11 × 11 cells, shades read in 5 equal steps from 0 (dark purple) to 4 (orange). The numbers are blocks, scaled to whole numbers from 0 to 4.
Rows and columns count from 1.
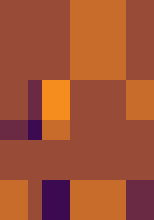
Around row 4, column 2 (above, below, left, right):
2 2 2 2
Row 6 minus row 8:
0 0 -1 2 2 0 0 0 0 1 1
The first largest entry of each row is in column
6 6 6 6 4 4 4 1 1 1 1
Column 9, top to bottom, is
3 3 3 3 2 2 2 2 2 3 3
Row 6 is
2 2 1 4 4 2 2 2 2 3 3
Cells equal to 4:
4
